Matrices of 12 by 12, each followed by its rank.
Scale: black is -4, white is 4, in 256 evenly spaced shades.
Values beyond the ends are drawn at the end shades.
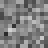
full rank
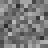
full rank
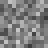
full rank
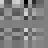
one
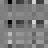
one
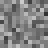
full rank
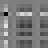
one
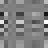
one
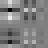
one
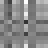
one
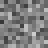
full rank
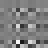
one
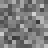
full rank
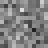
full rank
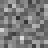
full rank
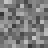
full rank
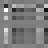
one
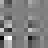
one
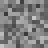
full rank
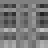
one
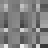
one
